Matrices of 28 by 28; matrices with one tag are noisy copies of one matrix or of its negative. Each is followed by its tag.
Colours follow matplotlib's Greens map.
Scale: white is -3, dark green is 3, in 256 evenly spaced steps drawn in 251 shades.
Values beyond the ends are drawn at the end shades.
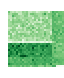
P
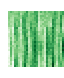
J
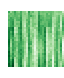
J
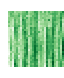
J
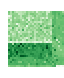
P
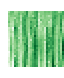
J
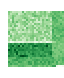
P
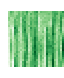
J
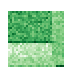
P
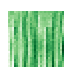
J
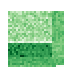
P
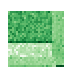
P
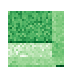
P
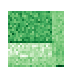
P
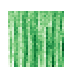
J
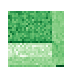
P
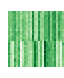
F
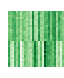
F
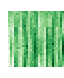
J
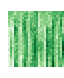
J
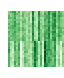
F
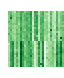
F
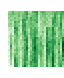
J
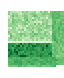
P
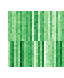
F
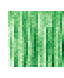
J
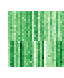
F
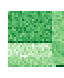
P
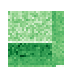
P
